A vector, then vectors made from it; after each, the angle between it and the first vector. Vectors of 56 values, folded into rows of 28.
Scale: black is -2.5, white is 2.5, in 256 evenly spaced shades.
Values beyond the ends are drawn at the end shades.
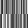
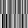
nearly opposite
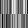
partly opposed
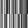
orthogonal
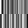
partly aligned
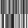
orthogonal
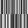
nearly parallel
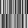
nearly opposite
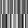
partly opposed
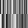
partly opposed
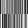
partly opposed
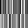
partly opposed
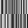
nearly parallel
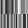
partly aligned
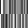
partly opposed
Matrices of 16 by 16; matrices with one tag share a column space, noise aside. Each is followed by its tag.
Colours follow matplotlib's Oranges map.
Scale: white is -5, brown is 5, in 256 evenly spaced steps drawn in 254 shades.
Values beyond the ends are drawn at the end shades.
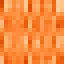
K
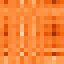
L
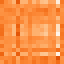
L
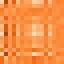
L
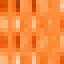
K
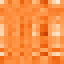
L
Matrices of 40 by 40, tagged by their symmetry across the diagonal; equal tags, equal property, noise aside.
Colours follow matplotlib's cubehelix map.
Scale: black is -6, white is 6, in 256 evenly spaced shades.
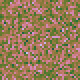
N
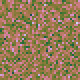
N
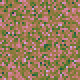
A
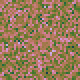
A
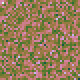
A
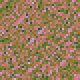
A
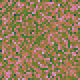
A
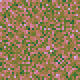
A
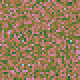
N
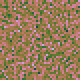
N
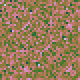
A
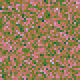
N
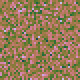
N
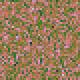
N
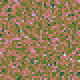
N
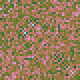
A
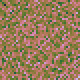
A
